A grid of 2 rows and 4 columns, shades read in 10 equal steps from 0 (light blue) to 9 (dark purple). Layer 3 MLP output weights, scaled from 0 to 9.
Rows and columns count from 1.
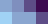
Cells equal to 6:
2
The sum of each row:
20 10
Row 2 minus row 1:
-2 -1 -4 -3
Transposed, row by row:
2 0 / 3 2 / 6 2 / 9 6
